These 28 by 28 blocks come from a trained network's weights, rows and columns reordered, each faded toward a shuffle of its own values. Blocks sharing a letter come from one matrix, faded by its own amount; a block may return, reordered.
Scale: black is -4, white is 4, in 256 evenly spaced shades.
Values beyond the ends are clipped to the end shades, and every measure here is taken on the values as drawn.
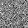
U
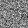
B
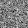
U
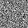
U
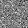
U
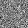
B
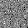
U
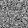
B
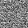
B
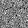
U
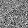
U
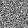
U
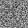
B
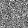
U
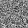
B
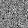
U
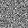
B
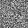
B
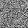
B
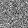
U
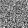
B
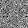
U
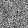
U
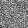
B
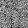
U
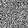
U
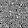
U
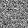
B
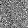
U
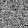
U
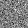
U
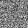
B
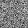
B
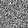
U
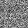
B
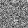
B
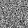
U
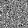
U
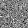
U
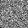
U
